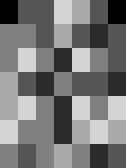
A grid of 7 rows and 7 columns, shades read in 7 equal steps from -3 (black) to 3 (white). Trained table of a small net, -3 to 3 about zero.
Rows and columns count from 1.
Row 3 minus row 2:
0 2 1 -3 3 2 0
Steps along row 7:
down up up down down up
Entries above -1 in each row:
2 3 5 2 6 6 4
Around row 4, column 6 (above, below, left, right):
0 0 -1 -2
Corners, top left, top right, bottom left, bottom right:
-3 -3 0 -1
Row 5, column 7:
2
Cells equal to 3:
0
